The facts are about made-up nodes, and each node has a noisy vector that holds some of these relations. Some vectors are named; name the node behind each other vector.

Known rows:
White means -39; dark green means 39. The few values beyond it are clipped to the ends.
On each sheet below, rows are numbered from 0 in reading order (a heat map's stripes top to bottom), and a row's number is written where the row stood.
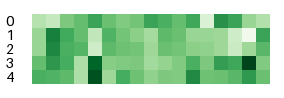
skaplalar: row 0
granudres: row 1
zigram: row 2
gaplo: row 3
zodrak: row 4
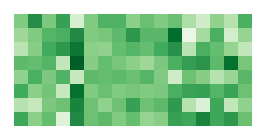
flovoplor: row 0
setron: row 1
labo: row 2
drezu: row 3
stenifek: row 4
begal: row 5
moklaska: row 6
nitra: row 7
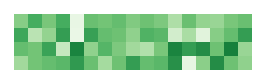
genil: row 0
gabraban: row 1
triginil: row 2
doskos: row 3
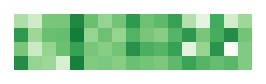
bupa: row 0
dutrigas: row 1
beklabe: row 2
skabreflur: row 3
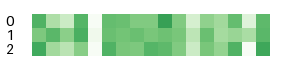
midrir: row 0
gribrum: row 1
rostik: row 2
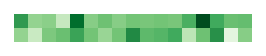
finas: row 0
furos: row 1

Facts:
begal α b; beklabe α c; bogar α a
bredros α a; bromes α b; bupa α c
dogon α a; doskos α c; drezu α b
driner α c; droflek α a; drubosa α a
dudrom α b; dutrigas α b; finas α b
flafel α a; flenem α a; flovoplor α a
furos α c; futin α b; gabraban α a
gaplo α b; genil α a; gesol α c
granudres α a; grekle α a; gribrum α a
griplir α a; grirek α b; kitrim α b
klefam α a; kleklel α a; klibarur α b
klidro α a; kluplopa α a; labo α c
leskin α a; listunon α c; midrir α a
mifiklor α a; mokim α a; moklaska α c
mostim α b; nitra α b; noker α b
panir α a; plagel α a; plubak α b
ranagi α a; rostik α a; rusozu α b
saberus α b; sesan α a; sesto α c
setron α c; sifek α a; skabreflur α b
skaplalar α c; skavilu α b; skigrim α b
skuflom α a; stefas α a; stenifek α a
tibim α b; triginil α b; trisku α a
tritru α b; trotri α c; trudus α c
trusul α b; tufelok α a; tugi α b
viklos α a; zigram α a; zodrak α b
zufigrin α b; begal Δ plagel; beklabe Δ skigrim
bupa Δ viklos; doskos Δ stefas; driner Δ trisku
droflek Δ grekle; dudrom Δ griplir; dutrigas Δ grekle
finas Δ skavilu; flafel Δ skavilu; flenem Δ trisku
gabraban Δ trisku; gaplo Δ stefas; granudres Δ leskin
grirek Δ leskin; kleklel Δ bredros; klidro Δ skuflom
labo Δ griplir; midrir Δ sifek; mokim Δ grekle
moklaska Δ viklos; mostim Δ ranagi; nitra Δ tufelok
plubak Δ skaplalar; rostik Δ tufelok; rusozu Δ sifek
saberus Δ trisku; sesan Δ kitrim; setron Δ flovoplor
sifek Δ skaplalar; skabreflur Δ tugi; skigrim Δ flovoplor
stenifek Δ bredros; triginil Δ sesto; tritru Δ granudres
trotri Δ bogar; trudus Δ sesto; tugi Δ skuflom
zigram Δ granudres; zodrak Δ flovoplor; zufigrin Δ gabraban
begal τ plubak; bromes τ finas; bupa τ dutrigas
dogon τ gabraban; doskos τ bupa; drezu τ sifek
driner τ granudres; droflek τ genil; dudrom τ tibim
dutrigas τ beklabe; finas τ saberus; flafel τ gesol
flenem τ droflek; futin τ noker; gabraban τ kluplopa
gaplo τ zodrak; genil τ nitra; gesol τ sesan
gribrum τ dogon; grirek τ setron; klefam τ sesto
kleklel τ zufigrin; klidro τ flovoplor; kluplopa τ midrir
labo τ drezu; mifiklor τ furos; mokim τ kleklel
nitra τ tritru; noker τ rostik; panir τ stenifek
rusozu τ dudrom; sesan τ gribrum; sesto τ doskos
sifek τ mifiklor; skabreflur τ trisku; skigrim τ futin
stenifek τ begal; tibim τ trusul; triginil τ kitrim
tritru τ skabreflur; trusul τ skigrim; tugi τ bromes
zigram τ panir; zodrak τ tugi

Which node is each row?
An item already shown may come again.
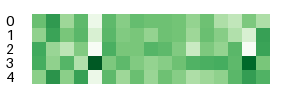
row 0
skuflom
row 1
leskin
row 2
rostik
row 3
zufigrin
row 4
stefas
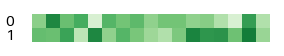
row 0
klidro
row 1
triginil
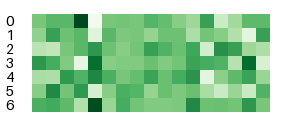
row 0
grekle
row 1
leskin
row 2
skaplalar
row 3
tugi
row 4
driner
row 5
flovoplor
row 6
zodrak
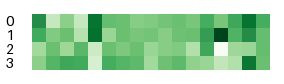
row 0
saberus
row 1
skavilu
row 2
viklos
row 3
flenem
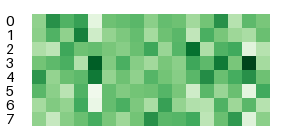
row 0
flafel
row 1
griplir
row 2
sesto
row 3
rusozu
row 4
dutrigas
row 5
kluplopa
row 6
sifek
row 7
furos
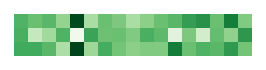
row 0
dudrom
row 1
trisku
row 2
zodrak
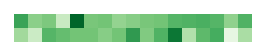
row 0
tritru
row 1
trudus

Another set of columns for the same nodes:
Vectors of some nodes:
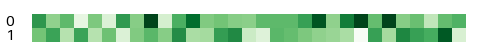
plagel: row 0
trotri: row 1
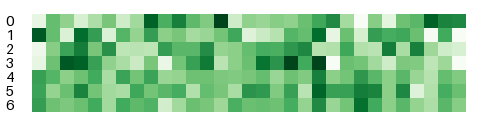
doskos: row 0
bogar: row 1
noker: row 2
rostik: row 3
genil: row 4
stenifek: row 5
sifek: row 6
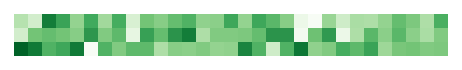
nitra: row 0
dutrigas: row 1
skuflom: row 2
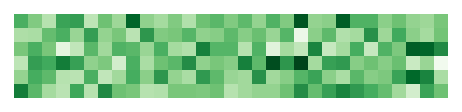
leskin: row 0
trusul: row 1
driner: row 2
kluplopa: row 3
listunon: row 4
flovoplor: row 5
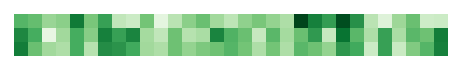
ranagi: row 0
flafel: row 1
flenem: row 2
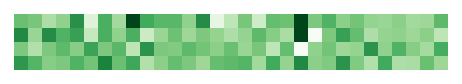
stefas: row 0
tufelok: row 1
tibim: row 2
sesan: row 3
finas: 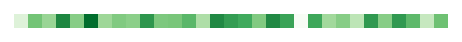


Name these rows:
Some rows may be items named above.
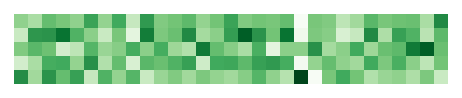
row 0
zufigrin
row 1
skabreflur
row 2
gesol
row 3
plubak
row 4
tufelok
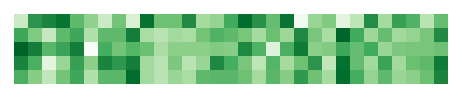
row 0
skabreflur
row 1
granudres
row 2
skuflom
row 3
flafel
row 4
granudres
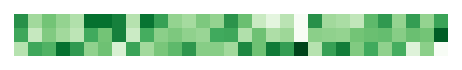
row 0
triginil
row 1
rusozu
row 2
trisku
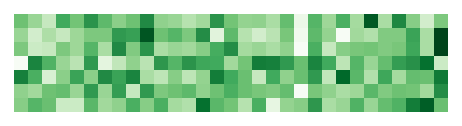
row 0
skavilu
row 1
gaplo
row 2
grirek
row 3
beklabe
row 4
flafel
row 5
zufigrin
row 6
gesol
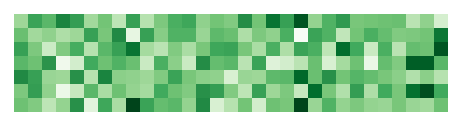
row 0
gabraban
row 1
zodrak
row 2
zigram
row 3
labo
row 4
grekle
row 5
setron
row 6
stefas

